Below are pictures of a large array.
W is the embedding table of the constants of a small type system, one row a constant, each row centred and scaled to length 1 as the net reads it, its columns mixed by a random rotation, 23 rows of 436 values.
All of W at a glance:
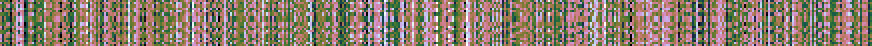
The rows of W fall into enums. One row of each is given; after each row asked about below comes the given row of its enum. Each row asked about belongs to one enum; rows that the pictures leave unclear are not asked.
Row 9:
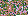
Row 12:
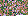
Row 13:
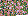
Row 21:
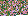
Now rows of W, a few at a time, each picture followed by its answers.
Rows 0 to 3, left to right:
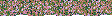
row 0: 21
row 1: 13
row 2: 12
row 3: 12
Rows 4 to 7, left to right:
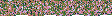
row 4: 9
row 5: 13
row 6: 21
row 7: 21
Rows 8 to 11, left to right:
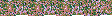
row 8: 9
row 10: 9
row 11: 12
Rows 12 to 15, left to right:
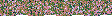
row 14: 9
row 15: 21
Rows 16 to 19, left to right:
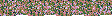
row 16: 12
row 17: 13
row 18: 13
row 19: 9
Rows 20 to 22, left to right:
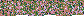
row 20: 13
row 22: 9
